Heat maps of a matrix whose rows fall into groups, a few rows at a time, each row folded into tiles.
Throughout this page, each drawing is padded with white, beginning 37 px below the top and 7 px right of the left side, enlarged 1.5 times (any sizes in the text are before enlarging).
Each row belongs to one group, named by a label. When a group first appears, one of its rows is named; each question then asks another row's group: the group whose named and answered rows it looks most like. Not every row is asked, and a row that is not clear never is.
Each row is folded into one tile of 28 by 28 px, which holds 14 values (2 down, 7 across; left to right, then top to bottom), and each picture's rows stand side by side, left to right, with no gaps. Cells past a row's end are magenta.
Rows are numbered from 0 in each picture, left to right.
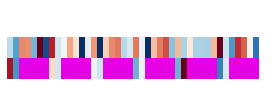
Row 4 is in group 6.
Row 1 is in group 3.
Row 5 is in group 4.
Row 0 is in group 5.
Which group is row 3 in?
4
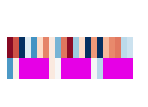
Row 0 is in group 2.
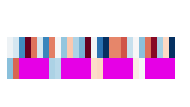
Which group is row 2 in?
4
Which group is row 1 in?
2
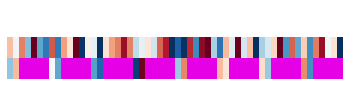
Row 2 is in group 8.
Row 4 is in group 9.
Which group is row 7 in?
5
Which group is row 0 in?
9
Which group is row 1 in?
3
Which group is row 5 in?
5
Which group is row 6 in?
5
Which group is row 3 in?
9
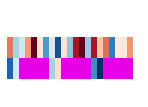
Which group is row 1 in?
9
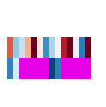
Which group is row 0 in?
4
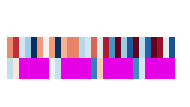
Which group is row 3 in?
4
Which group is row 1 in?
3
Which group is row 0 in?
2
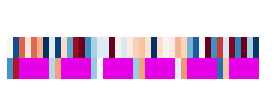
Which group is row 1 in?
9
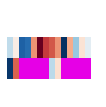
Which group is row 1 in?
2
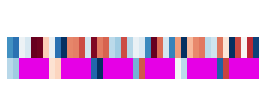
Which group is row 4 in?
3
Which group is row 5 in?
4
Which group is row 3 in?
4
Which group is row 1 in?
4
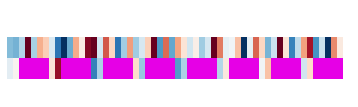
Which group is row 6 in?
3
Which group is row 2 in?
2
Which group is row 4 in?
2
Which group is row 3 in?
5
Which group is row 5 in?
2
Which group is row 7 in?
2
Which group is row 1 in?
6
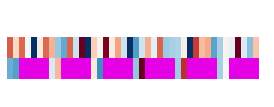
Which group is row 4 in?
4
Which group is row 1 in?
4
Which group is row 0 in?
2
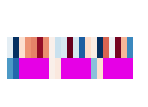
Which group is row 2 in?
9
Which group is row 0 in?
8
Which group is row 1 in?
3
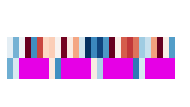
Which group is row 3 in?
4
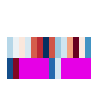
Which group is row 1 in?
4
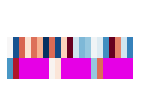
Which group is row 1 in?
3
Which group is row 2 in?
4
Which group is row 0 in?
9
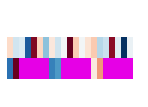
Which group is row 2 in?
3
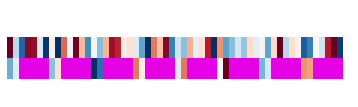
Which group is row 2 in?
8
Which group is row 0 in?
4
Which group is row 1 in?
9
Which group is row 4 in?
9
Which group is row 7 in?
9
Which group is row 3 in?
4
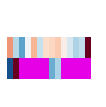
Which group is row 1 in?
2
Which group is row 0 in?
6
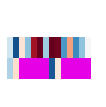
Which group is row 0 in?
9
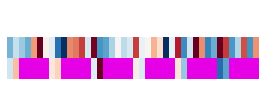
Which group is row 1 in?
4
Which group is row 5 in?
2
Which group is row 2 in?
6
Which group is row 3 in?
3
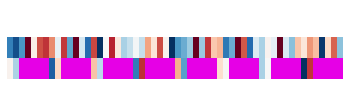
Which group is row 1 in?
9
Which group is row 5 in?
3
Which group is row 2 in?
3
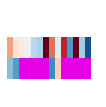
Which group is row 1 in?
9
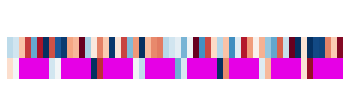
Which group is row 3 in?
3
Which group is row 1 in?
4
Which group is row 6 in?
4
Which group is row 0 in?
5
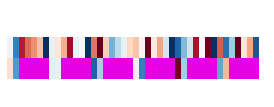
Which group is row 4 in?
5
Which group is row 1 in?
5
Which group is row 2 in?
2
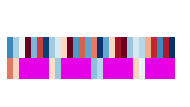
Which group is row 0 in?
5
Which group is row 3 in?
5
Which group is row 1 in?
5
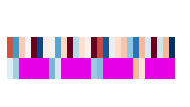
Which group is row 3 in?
5
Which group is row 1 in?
8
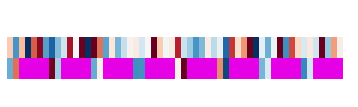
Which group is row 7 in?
8
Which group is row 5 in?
5
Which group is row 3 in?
8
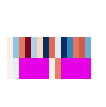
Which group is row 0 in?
5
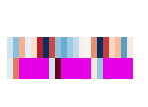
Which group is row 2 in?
3
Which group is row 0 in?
9
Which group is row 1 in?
6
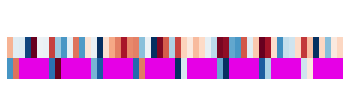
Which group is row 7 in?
2
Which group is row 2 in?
8
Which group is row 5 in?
2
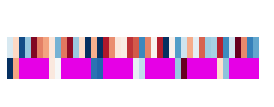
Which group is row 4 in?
9
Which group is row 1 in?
5
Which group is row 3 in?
3
